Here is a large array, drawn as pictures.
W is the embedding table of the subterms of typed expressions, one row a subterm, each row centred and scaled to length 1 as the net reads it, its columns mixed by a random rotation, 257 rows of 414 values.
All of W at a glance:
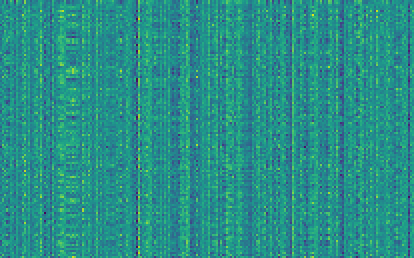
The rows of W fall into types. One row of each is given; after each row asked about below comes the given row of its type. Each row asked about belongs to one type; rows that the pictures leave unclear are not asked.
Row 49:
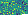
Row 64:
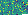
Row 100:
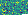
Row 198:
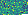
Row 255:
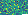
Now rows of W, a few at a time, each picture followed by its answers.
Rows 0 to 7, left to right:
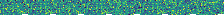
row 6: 64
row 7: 100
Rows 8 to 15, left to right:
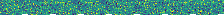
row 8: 255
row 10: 49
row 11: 49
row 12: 198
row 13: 49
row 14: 100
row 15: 100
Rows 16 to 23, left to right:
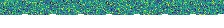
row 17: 49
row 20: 255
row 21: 64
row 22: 100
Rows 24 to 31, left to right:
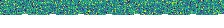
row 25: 198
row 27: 100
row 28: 64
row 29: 100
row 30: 49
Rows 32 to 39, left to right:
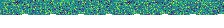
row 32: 64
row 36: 64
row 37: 49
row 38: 255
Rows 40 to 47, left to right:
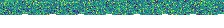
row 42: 100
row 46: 64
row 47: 255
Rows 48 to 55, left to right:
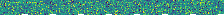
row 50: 64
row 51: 49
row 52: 100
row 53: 64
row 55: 49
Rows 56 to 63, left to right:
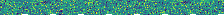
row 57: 64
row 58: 255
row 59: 49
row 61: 49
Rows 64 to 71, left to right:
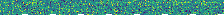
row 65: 49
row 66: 198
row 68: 100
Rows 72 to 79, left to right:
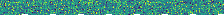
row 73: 100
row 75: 49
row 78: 49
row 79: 64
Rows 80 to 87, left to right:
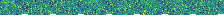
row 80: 64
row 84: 255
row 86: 255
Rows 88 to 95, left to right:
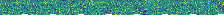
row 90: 64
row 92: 198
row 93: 255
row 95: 64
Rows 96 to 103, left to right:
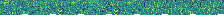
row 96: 49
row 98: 100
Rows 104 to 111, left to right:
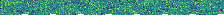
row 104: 100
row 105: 255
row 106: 49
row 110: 198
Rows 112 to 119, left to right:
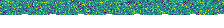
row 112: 255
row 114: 64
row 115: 100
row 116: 64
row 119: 64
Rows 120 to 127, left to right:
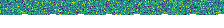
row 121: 255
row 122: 100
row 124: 64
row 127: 49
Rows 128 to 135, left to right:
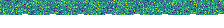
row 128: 64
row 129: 255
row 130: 255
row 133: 198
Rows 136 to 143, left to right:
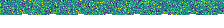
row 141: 49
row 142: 198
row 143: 255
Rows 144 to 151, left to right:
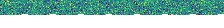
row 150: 198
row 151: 255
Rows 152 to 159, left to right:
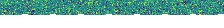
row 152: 100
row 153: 255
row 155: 49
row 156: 100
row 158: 64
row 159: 100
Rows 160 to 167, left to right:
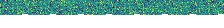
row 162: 255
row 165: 198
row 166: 198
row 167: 64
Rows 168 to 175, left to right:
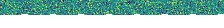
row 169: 255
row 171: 49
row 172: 64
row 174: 49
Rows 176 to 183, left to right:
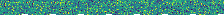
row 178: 49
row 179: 198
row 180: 255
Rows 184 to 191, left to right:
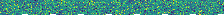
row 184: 255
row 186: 255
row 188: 64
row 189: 198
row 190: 255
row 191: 100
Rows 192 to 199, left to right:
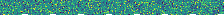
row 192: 198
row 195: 49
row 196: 64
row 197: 49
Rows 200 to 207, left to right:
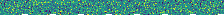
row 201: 100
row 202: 100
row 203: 198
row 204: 64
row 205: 49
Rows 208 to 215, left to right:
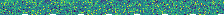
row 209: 64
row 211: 64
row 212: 64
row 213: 64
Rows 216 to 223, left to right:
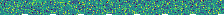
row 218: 64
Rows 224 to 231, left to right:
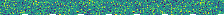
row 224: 49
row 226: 198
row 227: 255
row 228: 198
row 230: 198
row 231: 49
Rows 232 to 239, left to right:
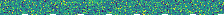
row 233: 64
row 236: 198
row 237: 100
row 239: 64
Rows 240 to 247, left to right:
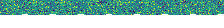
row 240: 255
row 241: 49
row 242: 49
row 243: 64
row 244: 100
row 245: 49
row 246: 64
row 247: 49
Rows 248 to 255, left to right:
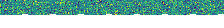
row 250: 49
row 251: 64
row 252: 100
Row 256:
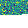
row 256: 100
